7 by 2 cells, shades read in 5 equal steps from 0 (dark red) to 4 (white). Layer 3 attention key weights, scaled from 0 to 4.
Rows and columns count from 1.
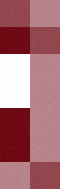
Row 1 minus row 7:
-1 1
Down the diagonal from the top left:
1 1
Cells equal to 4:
2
